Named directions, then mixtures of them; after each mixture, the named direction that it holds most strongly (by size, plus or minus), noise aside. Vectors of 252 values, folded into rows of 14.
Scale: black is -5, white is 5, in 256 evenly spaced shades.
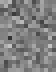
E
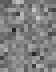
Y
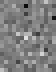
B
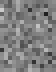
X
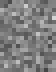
E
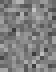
Y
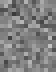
E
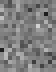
X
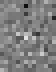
B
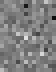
B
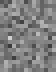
E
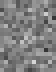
X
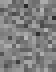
E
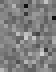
B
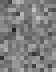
Y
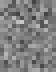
E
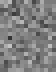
E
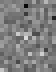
B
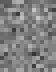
Y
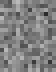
X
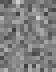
Y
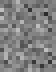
X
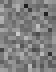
X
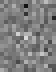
B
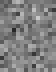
Y
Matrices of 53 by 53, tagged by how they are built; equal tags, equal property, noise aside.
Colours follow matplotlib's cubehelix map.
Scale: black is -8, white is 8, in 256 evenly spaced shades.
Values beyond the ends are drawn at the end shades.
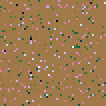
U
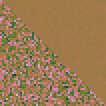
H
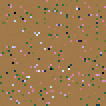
U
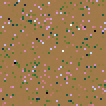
U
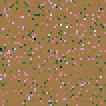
U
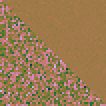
H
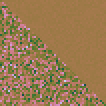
H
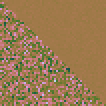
H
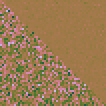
H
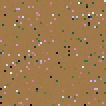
U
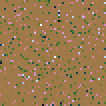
U
